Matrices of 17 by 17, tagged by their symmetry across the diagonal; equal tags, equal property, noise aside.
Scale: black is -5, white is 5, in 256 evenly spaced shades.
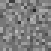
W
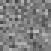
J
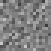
J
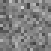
W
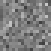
W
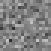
W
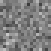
W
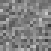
W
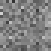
J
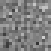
J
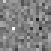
W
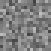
J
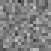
W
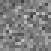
W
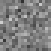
J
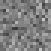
W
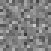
J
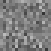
W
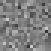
J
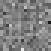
J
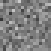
J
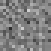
J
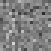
J
